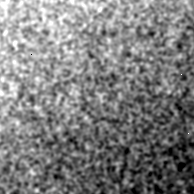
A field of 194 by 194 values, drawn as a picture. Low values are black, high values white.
No row or column stands out. There are no regular stripes. The ninth with the lowest average is the bottom right. Values rise toward the top left. The halves do not mirror each other. Three lone cells stand out: two far higher and one far lower than their neighbours.
